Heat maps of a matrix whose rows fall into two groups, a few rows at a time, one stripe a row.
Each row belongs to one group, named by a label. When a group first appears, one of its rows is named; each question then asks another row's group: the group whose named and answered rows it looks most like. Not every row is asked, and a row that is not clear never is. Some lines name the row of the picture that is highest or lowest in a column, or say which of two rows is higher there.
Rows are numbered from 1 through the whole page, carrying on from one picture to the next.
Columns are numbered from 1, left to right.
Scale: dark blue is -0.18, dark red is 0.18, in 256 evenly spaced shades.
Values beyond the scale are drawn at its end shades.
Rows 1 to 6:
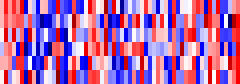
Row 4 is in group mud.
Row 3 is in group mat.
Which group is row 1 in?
mat
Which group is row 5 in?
mat
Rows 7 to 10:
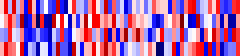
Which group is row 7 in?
mat
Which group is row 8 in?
mud
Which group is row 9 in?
mud
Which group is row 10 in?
mat
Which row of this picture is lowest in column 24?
9
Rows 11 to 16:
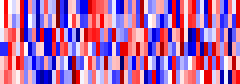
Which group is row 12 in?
mat
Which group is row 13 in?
mud
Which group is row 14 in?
mud
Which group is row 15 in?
mat
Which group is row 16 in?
mat
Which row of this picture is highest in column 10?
14
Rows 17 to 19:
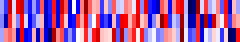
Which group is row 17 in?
mud
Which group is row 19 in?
mud
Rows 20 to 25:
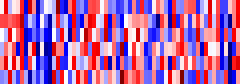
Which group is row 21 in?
mat
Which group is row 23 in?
mud
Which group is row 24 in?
mat
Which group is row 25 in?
mud
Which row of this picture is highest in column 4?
24
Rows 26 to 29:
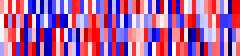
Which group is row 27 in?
mat
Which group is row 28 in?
mud
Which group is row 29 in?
mud
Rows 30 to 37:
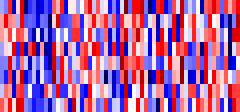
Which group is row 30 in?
mud
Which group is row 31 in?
mat
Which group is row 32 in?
mat
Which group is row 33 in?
mud
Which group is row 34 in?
mud
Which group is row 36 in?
mat
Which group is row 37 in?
mat
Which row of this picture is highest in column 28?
34
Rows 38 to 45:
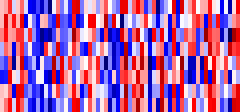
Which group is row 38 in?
mat
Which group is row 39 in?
mat
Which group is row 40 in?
mat
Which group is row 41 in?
mat
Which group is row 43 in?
mud
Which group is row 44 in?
mat
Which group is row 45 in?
mat
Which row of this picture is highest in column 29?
39
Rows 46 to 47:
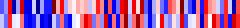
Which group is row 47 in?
mud
